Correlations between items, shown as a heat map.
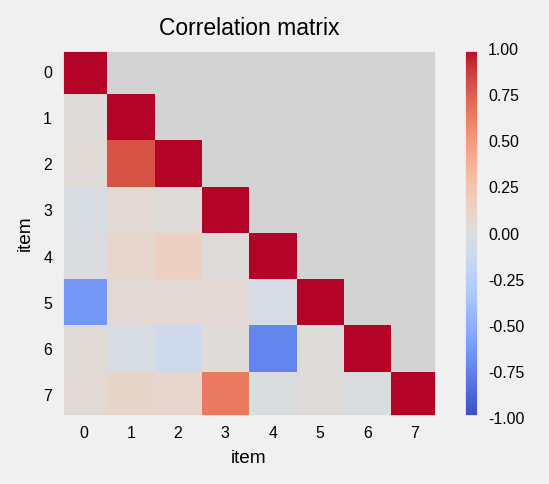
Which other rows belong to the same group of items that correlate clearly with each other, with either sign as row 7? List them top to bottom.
3
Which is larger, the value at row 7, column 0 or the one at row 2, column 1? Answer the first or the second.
the second
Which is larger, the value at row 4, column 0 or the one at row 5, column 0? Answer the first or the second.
the first
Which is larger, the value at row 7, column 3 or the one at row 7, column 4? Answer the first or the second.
the first
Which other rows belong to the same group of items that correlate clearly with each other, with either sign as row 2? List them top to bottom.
1
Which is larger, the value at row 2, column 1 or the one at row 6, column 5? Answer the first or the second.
the first
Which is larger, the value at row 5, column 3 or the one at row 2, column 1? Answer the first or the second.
the second
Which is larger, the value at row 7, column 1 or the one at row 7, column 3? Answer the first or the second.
the second
